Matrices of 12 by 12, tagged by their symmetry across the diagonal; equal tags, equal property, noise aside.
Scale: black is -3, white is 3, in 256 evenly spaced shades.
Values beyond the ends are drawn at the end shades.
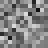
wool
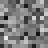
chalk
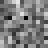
chalk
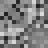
wool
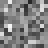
chalk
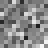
wool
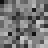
wool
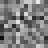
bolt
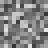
wool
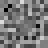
wool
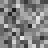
chalk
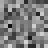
chalk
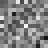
wool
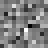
bolt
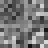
wool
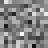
chalk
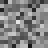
chalk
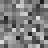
bolt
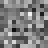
bolt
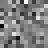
bolt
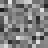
bolt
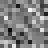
bolt
